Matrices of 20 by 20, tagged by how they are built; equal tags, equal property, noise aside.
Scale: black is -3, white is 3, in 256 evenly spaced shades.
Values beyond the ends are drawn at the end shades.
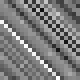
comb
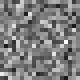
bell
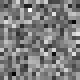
bell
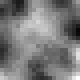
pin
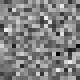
bell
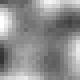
pin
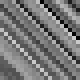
comb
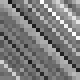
comb
